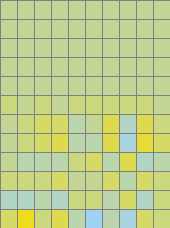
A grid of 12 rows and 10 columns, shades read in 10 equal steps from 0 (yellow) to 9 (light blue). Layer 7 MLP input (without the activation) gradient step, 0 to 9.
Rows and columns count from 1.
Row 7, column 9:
2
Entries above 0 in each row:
10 10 10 10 10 10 10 10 10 10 10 9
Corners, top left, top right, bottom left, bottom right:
5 5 3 4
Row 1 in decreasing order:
5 5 5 5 5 5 5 5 5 5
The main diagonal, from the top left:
5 5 5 5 5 4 2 8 7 4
